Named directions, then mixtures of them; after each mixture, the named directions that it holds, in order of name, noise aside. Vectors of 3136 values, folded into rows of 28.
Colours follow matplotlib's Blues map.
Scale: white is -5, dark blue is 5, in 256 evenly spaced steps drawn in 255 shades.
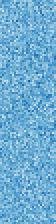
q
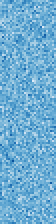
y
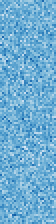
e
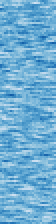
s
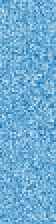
q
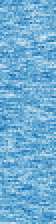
s, y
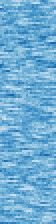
s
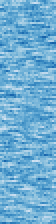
s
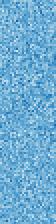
q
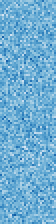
e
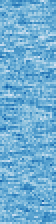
e, s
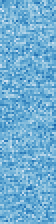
q, s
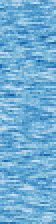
s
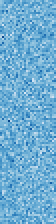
e, y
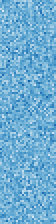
q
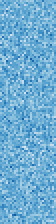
e
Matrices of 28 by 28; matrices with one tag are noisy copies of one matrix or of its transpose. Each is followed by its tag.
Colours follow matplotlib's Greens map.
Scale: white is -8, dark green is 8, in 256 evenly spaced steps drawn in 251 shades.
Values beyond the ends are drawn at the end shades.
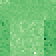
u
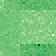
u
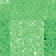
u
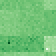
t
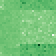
u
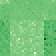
u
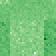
u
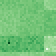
t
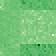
u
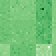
t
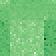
u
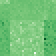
u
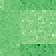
u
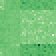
u
